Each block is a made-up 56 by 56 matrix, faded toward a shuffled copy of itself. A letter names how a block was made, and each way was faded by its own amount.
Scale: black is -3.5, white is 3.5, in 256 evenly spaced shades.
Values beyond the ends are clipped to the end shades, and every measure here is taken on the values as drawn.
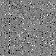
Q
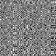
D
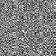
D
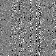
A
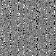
A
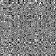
D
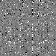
Q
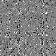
Q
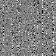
A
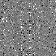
Q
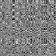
D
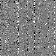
A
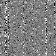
A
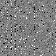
Q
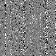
A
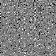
Q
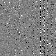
A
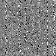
A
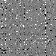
Q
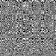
D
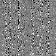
A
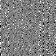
A
